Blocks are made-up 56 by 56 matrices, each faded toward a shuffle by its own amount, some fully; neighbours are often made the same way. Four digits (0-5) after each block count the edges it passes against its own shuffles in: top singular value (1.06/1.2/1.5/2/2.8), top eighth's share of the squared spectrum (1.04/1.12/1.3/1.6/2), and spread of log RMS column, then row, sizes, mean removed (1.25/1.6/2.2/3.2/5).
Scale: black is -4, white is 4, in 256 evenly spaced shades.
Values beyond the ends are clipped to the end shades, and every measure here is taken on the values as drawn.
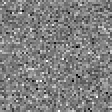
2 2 0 0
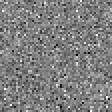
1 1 0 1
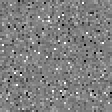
0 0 0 0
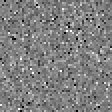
0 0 0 0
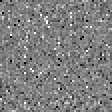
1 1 0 0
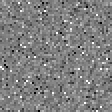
0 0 0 0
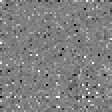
3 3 1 1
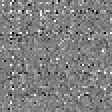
3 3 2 2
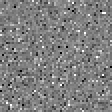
0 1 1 0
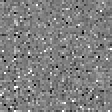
3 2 1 1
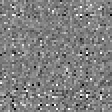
3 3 2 2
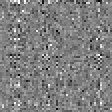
4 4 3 2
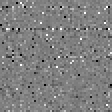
3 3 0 1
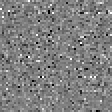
2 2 1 2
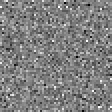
1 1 0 0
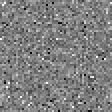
2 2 0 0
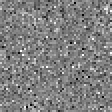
1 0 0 0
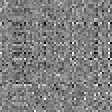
4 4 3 2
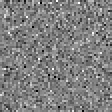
3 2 0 0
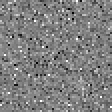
0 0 0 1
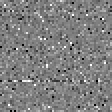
2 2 0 1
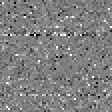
2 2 0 2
